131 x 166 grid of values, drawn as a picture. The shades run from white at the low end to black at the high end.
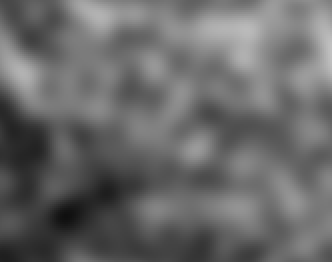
Grain: smooth. Mirror symmetry: none. Odd rows or columns: none. Slope: up to the bottom left. Ninth with the lowest average: top right.
